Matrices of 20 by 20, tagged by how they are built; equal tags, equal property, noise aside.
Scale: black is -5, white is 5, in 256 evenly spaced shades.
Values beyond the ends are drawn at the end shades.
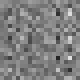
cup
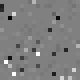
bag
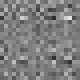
cup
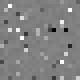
bag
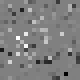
bag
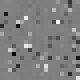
bag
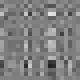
cup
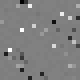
bag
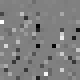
bag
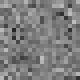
cup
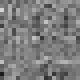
cup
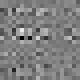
cup
